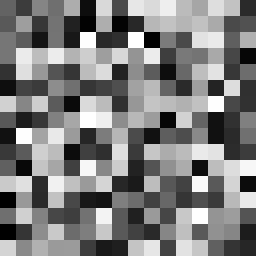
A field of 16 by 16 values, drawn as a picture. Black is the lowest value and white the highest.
The values spread evenly over their range. No seam splits the table. The halves do not mirror each other. There is no overall slope. No row or column stands out.
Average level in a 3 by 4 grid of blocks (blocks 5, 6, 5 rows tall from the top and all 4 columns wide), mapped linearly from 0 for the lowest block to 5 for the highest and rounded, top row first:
2 1 5 5 / 2 3 3 2 / 4 0 1 3
